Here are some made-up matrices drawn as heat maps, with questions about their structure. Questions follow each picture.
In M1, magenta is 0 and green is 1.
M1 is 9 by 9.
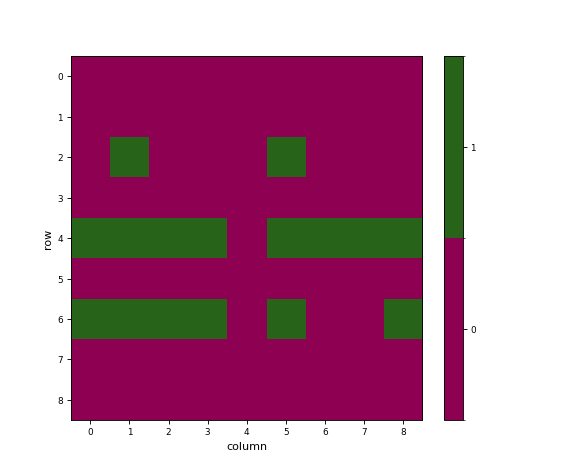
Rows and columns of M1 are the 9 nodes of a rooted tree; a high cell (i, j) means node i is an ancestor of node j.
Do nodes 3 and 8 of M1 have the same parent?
yes
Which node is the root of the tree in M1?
4
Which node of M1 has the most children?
6
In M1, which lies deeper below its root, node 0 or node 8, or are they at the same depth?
the same depth
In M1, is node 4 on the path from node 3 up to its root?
yes
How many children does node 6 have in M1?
4
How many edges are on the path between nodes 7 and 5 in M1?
4
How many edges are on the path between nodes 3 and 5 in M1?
3
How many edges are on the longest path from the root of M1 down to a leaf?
3
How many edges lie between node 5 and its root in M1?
3
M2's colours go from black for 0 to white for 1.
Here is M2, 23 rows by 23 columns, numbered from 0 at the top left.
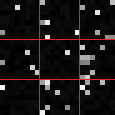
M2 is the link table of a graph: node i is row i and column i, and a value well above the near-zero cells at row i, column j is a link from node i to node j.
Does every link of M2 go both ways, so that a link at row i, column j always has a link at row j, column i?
no
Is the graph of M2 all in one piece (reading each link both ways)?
yes
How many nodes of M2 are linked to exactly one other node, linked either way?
3
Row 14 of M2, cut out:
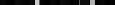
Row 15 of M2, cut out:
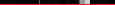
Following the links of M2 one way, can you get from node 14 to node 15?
yes
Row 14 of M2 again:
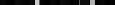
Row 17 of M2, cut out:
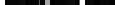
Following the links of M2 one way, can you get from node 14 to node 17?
yes
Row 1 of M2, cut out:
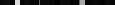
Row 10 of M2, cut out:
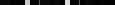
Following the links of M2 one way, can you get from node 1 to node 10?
no
